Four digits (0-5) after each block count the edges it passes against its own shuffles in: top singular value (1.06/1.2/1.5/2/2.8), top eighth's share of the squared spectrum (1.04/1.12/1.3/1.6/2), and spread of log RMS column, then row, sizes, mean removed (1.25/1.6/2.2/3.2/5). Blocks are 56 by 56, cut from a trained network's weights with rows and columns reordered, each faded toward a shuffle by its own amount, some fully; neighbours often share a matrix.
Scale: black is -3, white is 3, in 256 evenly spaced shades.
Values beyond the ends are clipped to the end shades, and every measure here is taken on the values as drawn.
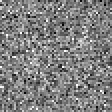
0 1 0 0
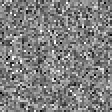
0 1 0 0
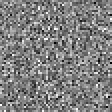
2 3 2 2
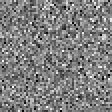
0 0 0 0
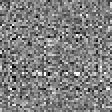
3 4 2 2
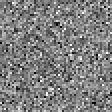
0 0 0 0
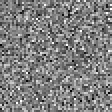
0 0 0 0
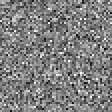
2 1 0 1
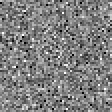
0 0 0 0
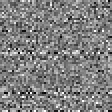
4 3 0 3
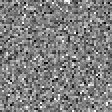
0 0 0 0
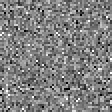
1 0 0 0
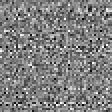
3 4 1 3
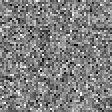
0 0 0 0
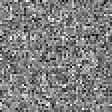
2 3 1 1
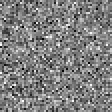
1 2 1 0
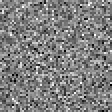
0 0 0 0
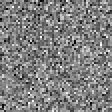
0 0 0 0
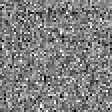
1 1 0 0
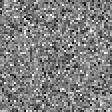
1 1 0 1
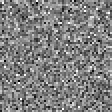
1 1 0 0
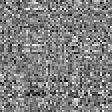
3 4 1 3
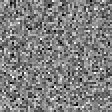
2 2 1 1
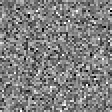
1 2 0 0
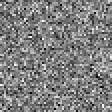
1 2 0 0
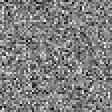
2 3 0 1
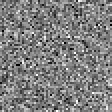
1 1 0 0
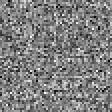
2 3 1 1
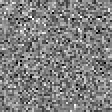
2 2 0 1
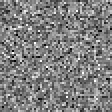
2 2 0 0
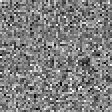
2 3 0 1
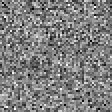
2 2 0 0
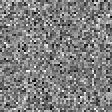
3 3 2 2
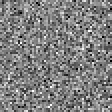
0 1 0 0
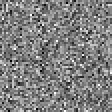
2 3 1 0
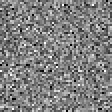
2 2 0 1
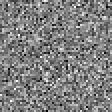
1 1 0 0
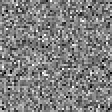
1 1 0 0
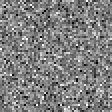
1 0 0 0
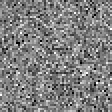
2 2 0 0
